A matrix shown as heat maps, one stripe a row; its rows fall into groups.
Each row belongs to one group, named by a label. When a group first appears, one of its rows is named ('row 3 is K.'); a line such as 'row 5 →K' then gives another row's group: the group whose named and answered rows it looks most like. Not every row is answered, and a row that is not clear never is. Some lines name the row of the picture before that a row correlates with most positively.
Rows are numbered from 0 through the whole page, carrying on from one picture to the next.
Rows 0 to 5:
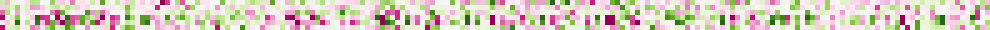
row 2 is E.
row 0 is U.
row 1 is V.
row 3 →E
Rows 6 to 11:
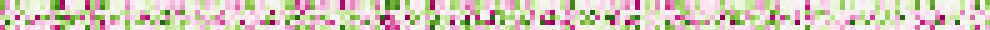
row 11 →E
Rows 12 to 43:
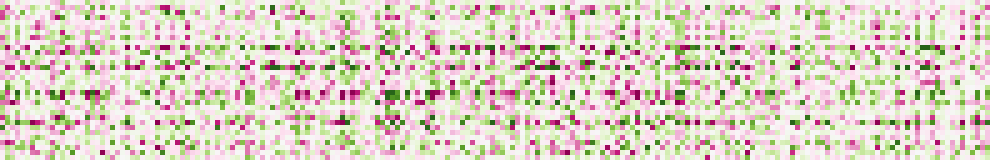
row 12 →E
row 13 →U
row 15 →E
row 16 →V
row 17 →V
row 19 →V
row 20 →E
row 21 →U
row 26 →E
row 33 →U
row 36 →V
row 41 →V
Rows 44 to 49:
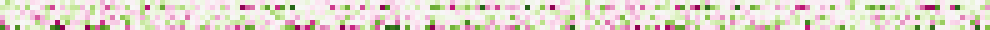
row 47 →V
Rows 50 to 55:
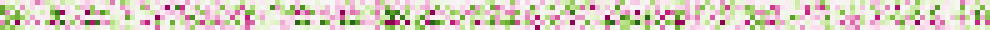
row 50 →V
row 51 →U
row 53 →V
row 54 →E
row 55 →V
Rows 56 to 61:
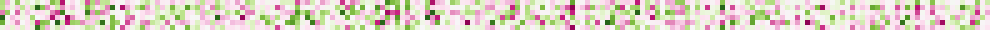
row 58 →E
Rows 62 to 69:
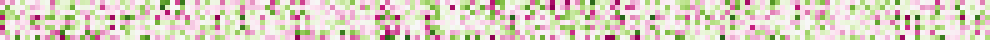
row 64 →U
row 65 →V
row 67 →V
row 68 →E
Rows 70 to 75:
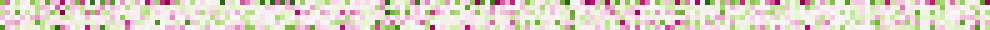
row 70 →U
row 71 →E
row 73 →V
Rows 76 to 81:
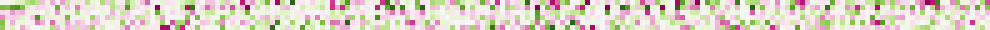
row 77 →V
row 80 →V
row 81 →U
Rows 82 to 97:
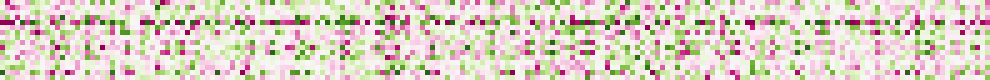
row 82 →U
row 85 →E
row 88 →V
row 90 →U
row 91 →E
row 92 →U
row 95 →V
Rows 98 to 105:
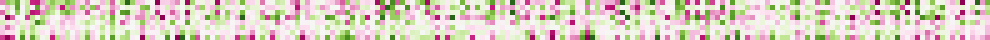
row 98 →V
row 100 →V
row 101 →U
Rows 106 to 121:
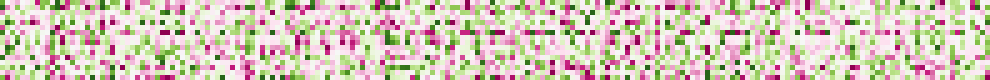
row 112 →U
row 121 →U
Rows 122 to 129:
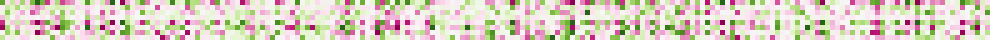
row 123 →V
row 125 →E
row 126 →V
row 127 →E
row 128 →V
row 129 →U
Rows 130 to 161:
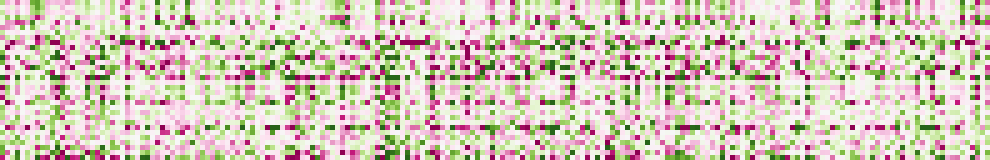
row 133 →V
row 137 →V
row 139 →U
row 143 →U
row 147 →E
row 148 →E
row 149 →E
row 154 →V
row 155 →U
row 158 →V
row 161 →E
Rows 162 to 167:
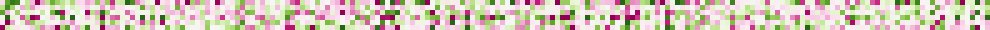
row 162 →V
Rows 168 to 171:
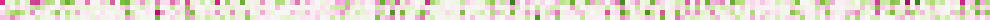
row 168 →V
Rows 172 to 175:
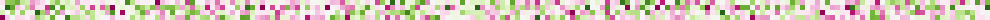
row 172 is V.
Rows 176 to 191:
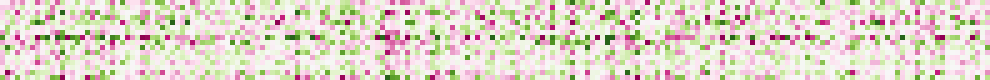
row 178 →E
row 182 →E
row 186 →E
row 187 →E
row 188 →V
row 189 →E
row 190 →U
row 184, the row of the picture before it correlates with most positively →175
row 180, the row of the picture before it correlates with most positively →174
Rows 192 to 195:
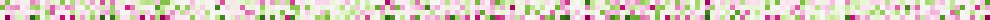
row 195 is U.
